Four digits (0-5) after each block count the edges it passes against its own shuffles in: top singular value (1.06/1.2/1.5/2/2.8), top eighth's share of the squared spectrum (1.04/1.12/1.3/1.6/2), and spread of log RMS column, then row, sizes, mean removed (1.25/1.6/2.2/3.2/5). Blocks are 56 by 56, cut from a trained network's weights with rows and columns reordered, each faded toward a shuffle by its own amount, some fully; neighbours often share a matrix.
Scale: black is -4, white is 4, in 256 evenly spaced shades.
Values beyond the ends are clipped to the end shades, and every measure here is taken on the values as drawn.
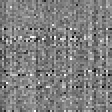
4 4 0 3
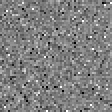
0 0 0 0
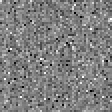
2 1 0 0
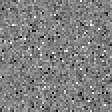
0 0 0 0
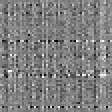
4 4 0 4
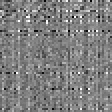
4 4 1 3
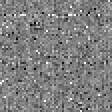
2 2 0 1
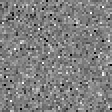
0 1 0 0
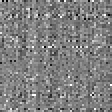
3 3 0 3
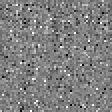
1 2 0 1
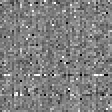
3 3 0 2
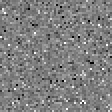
0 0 0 0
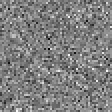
2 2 0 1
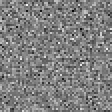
0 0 0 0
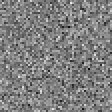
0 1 0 0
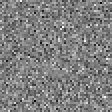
0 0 0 0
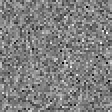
2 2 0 0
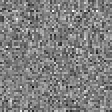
3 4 1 1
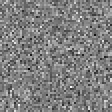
2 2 0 0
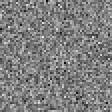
0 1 0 0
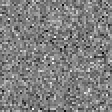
2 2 0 0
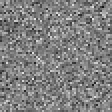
2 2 0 1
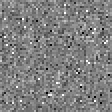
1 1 0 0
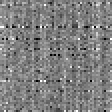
4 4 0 3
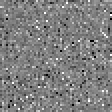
0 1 0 0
